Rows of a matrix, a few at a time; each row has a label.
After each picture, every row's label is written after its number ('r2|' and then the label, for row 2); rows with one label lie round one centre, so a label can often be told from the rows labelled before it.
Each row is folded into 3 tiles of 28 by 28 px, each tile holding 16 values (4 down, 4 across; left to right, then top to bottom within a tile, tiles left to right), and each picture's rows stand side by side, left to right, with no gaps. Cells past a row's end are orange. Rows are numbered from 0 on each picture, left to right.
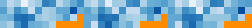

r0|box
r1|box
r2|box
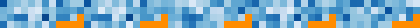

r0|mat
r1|mat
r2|box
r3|mat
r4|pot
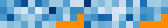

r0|pot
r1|mat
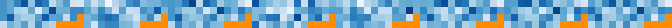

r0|pot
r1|box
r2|pot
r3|mat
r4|box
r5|pot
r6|pot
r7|pot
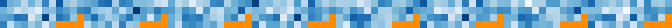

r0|mat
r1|pot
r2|box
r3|mat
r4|box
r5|mat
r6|box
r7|mat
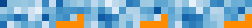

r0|mat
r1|box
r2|box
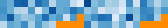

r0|pot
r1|mat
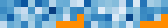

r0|pot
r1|mat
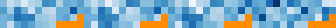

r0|box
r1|box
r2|box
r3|pot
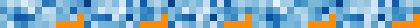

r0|box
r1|mat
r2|mat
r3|box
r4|mat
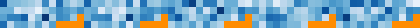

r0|mat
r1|mat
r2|pot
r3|box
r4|pot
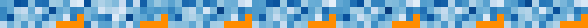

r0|pot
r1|mat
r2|pot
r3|pot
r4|pot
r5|pot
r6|pot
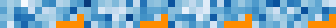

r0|box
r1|mat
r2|mat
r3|pot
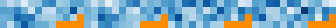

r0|box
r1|box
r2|pot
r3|pot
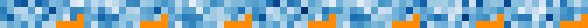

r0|pot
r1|box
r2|box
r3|pot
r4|box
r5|mat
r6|mat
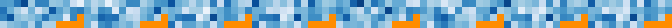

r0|pot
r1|box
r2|mat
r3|mat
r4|pot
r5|box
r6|mat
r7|mat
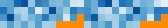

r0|pot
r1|pot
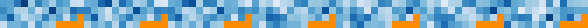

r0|pot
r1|pot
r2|pot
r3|box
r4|box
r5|box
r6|mat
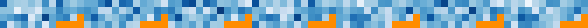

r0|mat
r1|pot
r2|pot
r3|mat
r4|box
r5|pot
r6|box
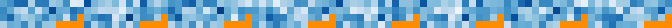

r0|pot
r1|mat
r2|pot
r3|box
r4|mat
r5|mat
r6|pot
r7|box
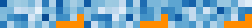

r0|mat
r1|mat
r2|pot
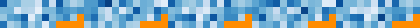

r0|mat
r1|pot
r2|mat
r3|pot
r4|mat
